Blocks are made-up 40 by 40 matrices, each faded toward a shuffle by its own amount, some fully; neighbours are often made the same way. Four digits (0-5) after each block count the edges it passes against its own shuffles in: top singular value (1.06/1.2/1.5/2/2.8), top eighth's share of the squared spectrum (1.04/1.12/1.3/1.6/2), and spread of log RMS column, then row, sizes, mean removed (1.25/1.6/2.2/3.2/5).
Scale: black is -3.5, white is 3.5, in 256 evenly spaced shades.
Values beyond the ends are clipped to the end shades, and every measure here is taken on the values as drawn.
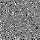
2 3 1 0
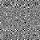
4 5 2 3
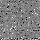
3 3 0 1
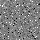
0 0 0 0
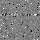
2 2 0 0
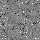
0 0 0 0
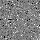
1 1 0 0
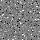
0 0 0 0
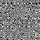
3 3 1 2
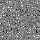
2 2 0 1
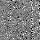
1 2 2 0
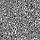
0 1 1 0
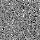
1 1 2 0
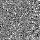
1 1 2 0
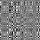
4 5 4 3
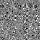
3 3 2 1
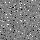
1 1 0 0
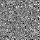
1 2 2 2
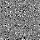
1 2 2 2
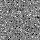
0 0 0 0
